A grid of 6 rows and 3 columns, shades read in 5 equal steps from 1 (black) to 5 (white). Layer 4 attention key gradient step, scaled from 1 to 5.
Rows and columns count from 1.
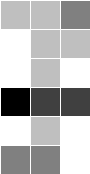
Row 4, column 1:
1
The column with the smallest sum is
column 2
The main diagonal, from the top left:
4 4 5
